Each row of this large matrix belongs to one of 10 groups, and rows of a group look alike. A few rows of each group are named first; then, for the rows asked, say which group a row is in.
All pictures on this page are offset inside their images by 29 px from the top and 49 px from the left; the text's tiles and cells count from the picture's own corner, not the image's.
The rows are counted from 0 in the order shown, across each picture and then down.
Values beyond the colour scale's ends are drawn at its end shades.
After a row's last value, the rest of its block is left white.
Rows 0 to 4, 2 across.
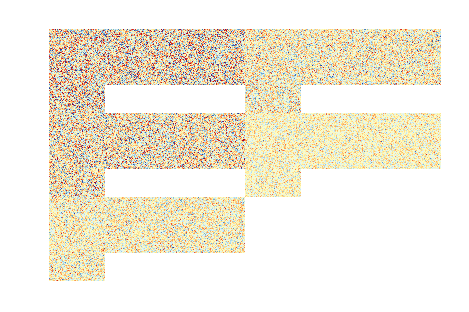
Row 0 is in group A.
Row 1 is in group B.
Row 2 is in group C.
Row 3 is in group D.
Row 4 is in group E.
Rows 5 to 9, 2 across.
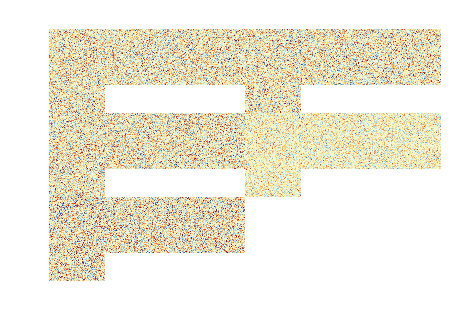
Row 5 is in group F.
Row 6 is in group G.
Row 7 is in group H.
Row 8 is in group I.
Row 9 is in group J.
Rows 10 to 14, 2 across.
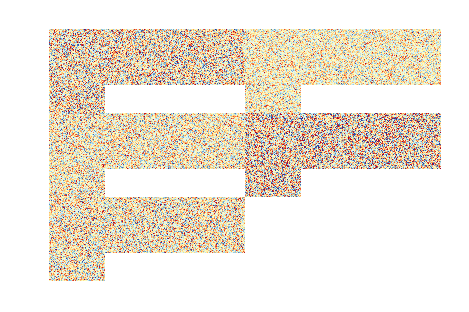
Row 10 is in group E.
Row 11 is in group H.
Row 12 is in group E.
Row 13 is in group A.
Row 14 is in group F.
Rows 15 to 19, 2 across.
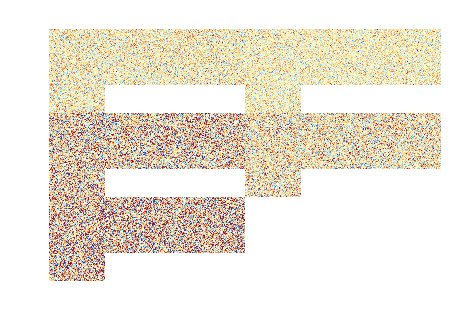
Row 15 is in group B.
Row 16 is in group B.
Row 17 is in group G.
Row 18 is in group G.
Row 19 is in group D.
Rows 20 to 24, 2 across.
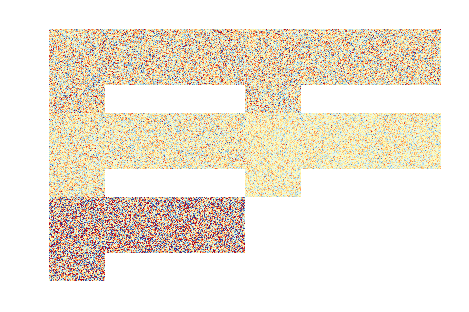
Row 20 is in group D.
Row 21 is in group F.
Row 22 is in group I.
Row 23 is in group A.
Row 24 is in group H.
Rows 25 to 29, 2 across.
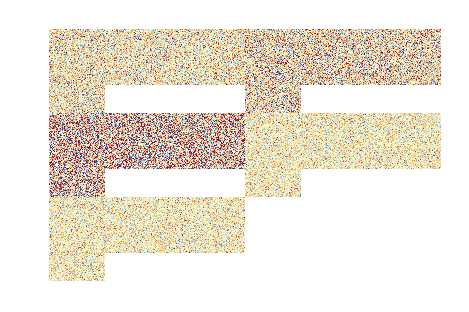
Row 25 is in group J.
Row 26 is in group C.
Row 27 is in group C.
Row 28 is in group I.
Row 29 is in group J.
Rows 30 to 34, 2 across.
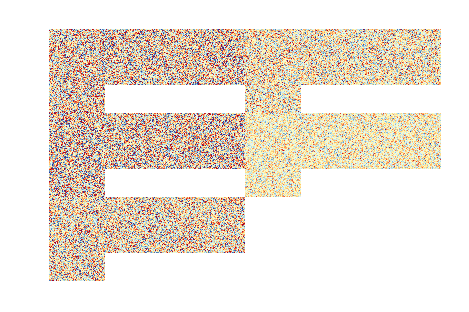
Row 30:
D
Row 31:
F
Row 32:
B
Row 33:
D
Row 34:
C
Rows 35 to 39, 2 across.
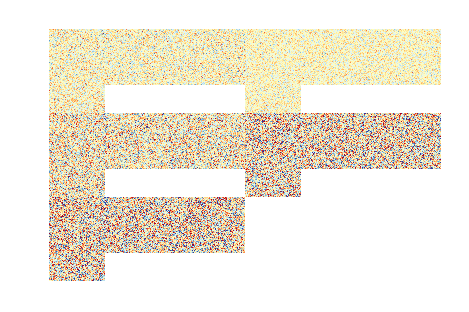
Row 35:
I
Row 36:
E
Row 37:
A
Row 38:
B
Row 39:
A
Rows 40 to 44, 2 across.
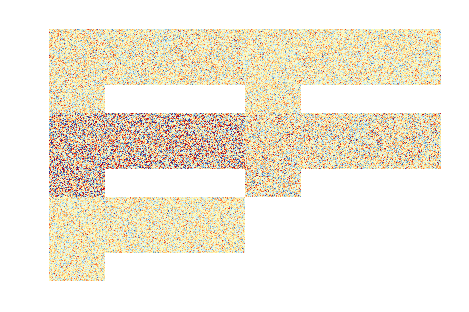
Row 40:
F
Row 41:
E
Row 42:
H
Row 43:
F
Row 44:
D
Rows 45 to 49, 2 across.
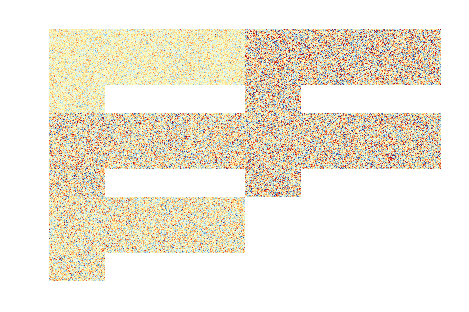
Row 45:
A
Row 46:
F
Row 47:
J
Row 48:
H
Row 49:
E
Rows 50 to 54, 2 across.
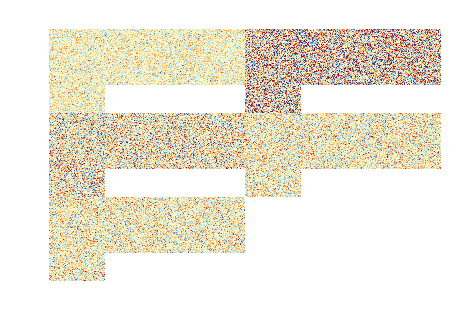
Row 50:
A
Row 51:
G
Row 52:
J
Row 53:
F
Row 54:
I
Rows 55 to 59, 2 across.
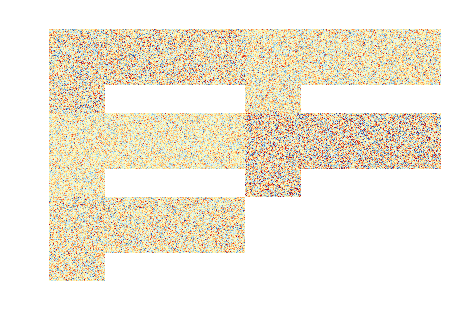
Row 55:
C
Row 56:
D
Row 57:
J
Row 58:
I
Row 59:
J
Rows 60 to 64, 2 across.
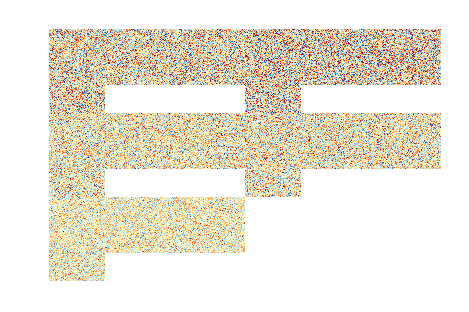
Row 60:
A
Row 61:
F
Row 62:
B
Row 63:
F
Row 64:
H
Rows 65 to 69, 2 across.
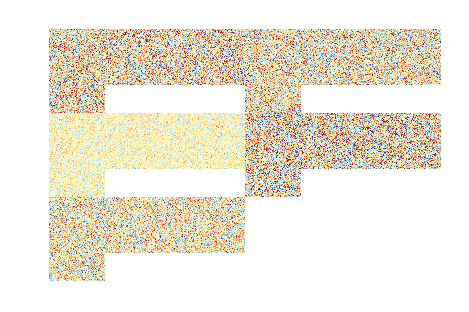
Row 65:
D
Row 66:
I
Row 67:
B
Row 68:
G
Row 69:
J
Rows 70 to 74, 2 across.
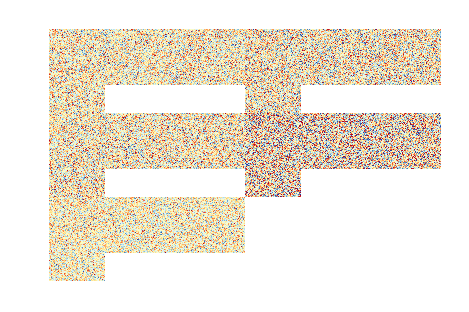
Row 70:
A
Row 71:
A
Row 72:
D
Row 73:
I
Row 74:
F
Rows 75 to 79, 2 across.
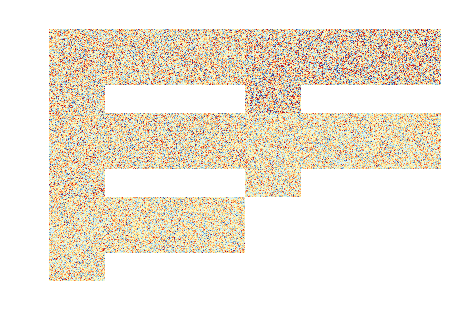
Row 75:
F
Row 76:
D
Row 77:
I
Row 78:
C
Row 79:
E
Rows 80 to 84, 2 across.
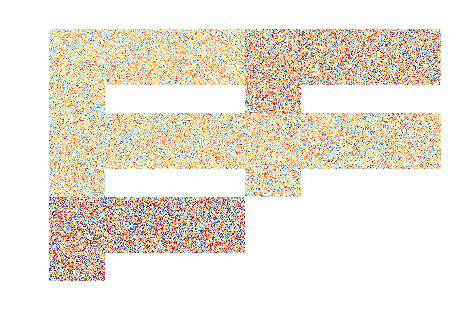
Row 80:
H
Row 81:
D
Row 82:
J
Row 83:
G
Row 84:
I
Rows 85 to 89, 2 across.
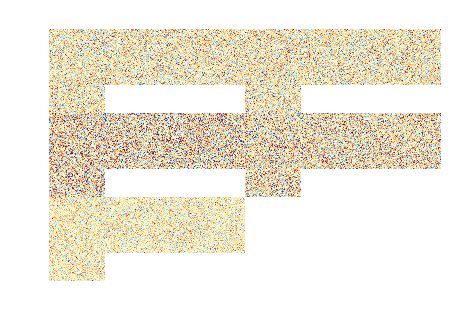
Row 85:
G
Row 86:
F
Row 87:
A
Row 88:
C
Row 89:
A
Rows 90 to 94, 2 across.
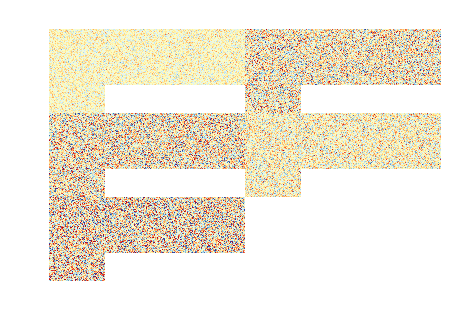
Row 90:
A
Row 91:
B
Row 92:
H
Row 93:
D
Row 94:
I
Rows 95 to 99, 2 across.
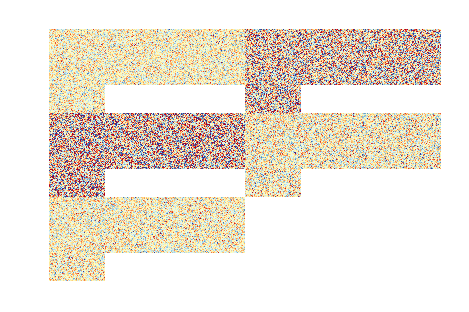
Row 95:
B
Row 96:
B
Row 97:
G
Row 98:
B
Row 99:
G
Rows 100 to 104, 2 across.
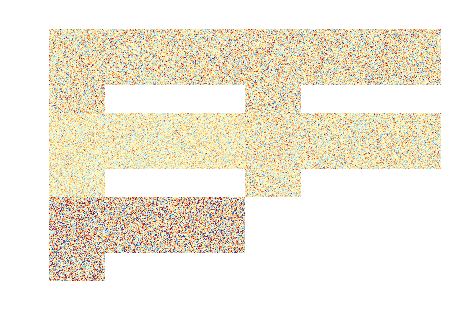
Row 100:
D
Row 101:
A
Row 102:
F
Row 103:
F
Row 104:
B
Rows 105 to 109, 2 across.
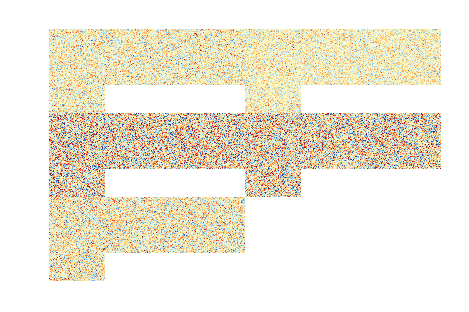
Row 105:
G
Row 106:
I
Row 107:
F
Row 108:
A
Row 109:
E
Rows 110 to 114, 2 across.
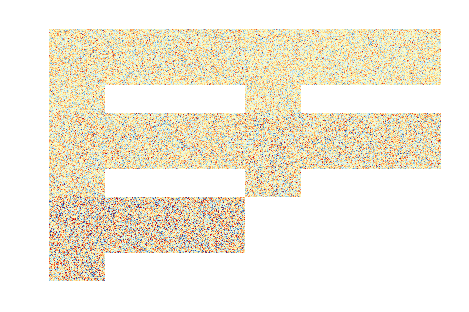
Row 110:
F
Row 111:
J
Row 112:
F
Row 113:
C
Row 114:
J
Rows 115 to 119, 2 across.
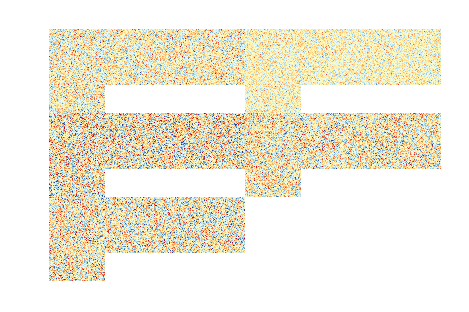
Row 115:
J
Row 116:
E
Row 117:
F
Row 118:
A
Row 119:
I
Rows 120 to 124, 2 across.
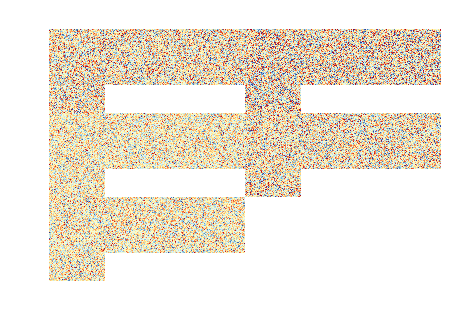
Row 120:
D
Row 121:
B
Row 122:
D
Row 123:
I
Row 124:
E
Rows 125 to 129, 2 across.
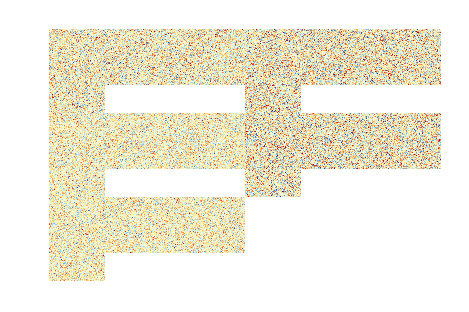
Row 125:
A
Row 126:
H
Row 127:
A
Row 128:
C
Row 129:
D
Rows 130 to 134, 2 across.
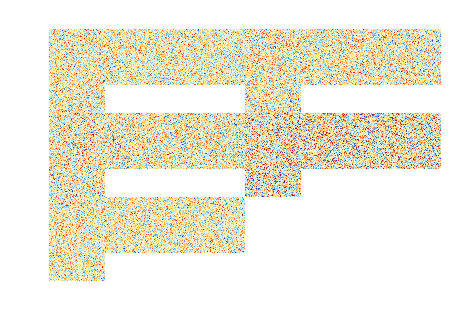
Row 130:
E
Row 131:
B
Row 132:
F
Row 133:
G
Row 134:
B
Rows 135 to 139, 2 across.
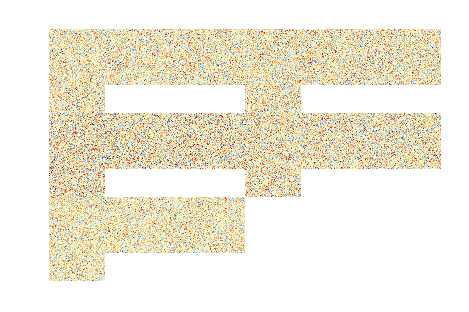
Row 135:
A
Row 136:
E
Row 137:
H
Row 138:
I
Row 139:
A
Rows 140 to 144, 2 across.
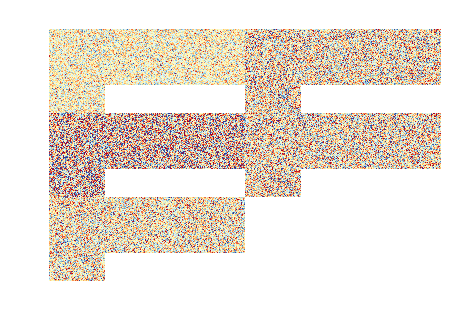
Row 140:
G
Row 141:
J
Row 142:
B
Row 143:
J
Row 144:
B
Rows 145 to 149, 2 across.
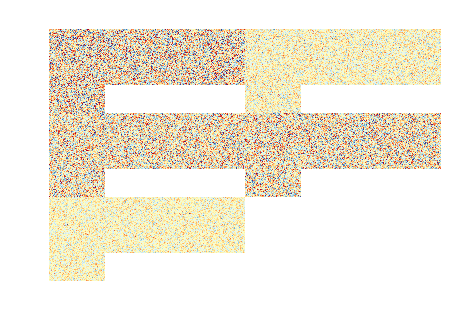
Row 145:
J
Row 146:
J
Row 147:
D
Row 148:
F
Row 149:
D
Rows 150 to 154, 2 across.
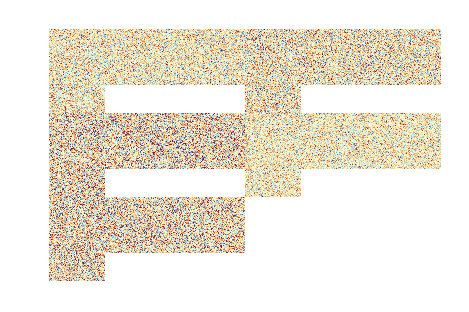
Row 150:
B
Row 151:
E
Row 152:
G
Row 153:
G
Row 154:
J
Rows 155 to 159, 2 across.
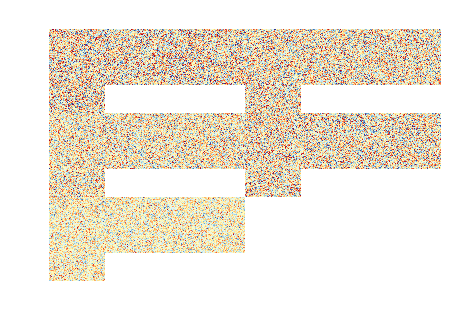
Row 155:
A
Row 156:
H
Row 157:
D
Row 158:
I
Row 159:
I
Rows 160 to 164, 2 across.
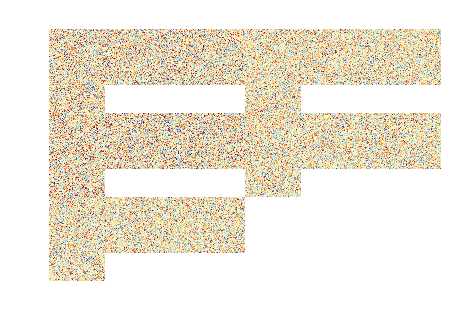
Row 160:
E
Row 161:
E
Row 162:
I
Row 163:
A
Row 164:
B
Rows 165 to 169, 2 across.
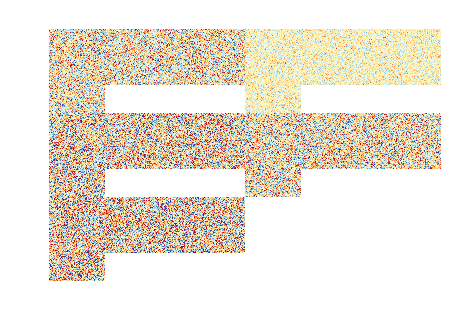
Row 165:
G
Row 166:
C
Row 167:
H
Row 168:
H
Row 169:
E
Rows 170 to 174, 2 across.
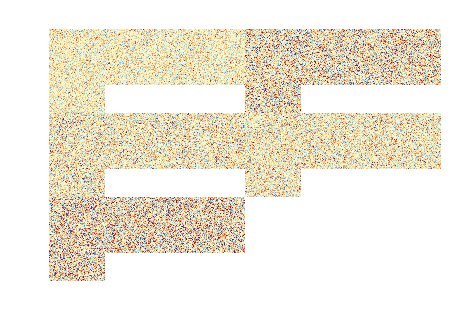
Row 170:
A
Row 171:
G
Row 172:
J
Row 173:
H
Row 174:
H
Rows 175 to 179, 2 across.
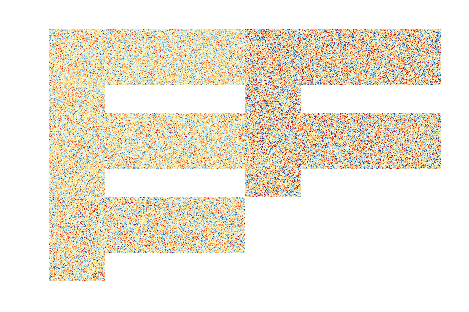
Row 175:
I
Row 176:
B
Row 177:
C
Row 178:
E
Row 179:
I
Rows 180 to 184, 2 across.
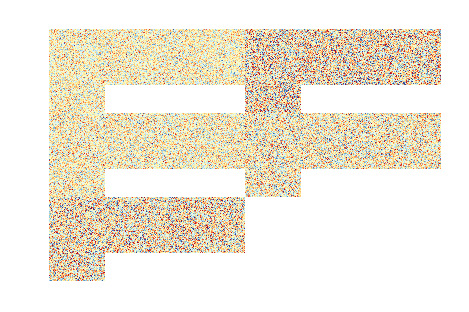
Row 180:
E
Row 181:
E
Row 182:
I
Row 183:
C
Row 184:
H
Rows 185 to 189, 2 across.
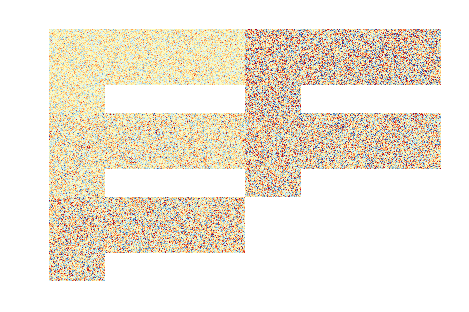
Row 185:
H
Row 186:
A
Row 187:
C
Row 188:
A
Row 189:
F
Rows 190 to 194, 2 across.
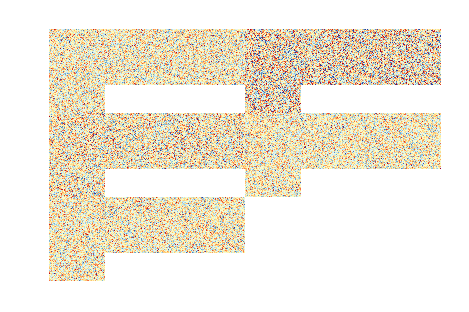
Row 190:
B
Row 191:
B
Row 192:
F
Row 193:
A
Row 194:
D
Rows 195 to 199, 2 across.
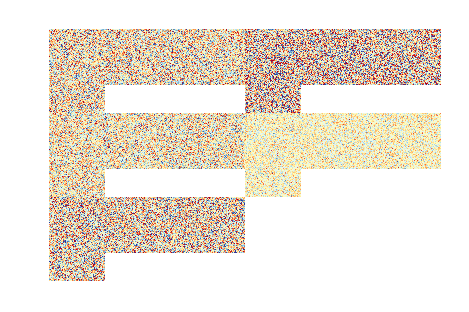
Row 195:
E
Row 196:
C
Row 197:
A
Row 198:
C
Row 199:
B
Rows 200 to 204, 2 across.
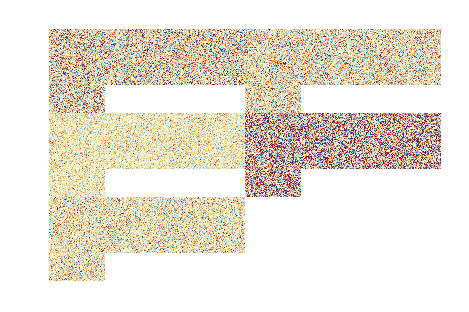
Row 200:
B
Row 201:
C
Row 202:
A
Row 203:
C
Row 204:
E
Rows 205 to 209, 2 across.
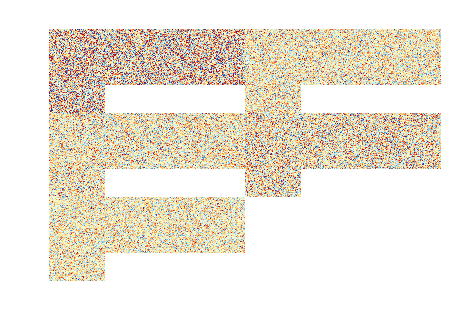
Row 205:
F
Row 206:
E
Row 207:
G
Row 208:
A
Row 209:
H
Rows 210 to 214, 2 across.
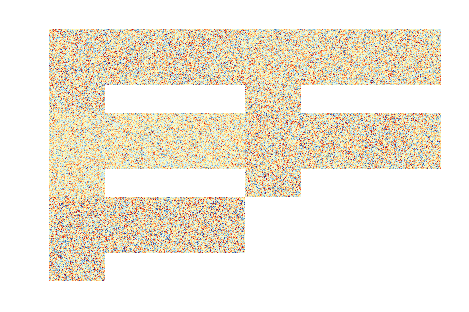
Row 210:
A
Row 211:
H
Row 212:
G
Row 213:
A
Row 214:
B
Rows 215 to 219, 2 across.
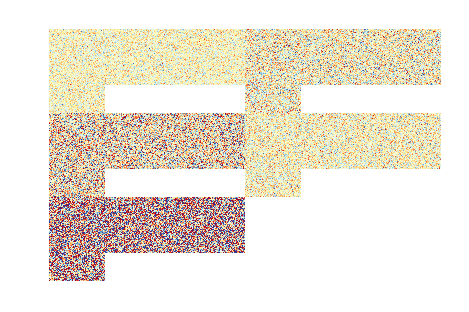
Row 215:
G
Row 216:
B
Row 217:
D
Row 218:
D
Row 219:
B
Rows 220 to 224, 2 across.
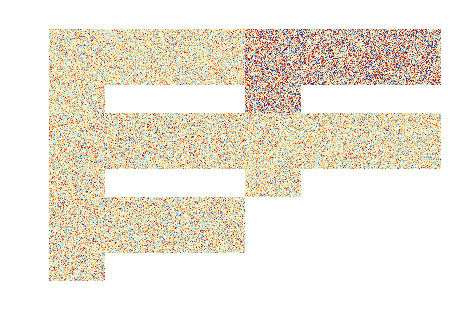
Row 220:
J
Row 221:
A
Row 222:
C
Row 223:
E
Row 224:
I
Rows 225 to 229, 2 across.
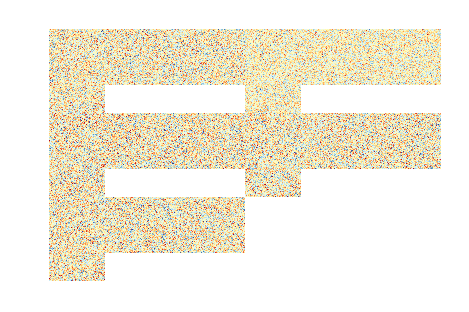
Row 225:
I
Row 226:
E
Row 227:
E
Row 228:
B
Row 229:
I
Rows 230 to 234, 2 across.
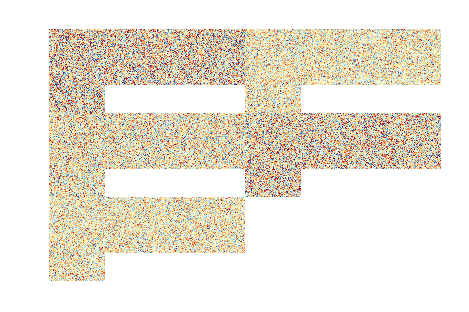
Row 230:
B
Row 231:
G
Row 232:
F
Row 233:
H
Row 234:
H
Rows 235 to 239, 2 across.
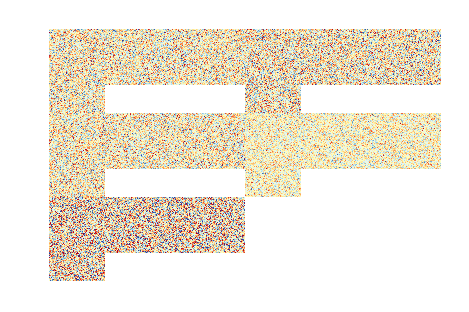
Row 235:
F
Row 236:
B
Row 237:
D
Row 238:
G
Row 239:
H
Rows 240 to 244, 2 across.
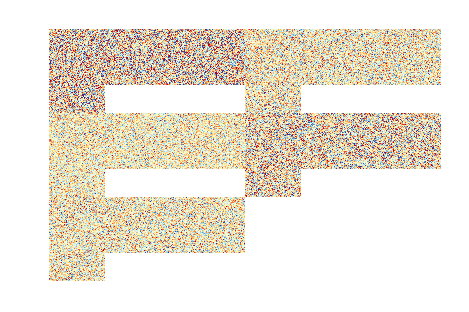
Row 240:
J
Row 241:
A
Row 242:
F
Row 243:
G
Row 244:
E
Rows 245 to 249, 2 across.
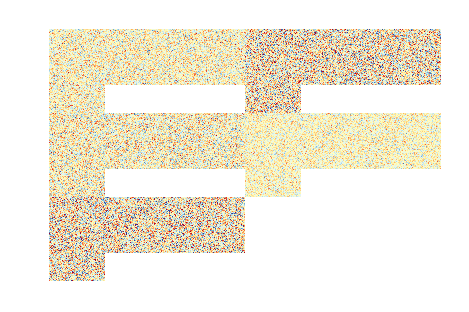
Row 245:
H
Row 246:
E
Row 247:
A
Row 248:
A
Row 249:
A
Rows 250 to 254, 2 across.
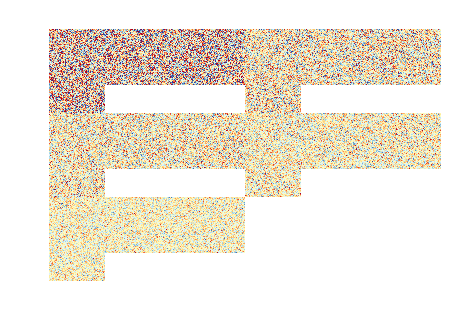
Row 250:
A
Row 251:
G
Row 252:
D
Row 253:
G
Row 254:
B
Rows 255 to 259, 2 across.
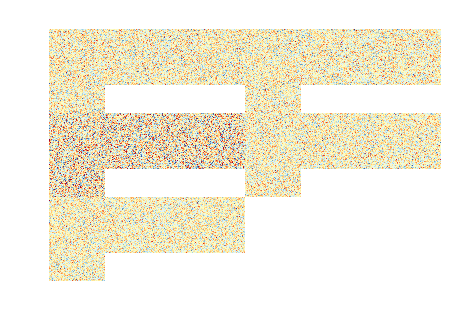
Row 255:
F
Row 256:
G
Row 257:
D
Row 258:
E
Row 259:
F
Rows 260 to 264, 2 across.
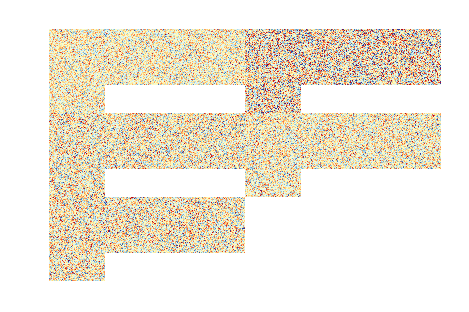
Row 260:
A
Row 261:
G
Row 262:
B
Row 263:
B
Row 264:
A
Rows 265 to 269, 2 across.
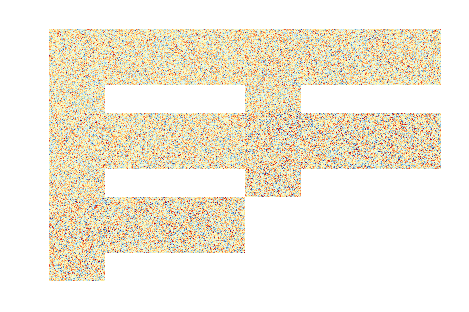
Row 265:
F
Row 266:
F
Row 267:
E
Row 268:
G
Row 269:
A
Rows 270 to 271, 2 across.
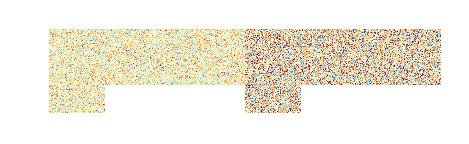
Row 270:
G
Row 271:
B
